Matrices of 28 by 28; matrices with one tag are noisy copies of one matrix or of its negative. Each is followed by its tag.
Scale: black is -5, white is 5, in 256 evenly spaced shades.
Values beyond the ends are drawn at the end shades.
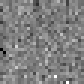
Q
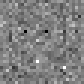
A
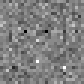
A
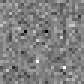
A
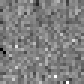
Q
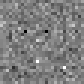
A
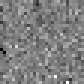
Q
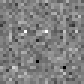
A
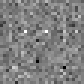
A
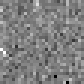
Q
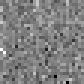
Q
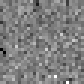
Q
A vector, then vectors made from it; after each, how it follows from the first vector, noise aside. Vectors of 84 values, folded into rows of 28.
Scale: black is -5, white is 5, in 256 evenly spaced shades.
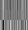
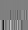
partly zeroed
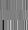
partly zeroed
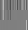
partly zeroed
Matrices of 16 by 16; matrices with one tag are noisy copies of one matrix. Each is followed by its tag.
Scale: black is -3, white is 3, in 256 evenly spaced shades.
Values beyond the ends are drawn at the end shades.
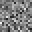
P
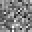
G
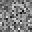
P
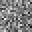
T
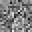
G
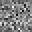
P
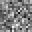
G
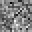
G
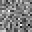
T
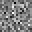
P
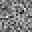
P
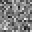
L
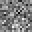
G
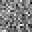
T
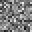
L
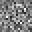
P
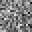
T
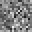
G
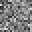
L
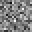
L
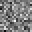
L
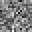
G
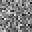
T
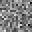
T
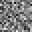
L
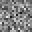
P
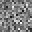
P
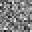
L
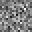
P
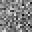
T
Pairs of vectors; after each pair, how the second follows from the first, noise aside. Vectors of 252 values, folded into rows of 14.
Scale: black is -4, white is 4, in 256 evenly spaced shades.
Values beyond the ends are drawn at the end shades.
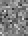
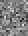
reversed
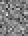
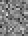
copied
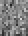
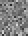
sign-scrambled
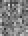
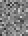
sign-scrambled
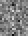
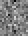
reversed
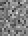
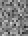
reversed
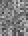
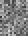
reversed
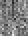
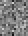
sign-scrambled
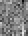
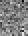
sign-scrambled
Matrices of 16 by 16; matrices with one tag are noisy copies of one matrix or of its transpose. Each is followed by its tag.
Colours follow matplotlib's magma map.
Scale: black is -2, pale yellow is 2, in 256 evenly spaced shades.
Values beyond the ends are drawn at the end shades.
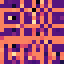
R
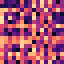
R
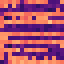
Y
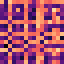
R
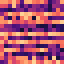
Y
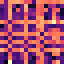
R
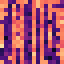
Y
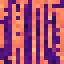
Y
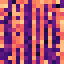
Y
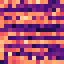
Y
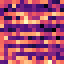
Y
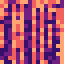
Y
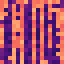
Y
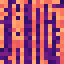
Y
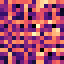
R
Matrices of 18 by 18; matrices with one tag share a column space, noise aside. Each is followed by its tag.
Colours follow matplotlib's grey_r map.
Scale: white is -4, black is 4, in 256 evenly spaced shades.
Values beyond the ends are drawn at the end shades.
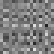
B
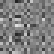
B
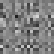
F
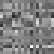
F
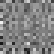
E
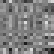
E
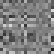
B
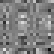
E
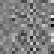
B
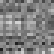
E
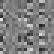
B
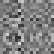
B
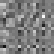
F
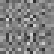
B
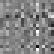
F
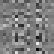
B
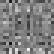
E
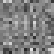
E
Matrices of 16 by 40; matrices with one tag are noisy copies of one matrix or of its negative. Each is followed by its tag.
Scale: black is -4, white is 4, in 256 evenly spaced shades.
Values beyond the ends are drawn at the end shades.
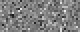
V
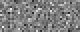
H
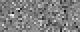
V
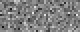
H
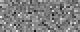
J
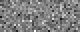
J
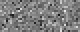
V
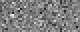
V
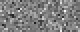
V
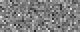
J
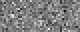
V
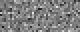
H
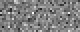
H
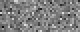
H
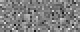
J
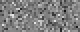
V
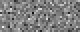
H
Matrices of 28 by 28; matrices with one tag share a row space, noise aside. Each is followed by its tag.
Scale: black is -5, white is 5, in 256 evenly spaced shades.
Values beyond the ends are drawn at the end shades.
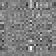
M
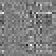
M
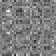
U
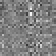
M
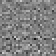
U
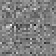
U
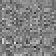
U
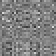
U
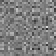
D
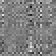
M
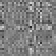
M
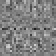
U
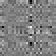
M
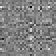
M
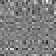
D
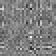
M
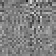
M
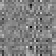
M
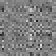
M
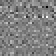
D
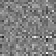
D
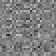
U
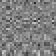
U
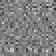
D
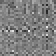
D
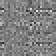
M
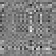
M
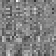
U
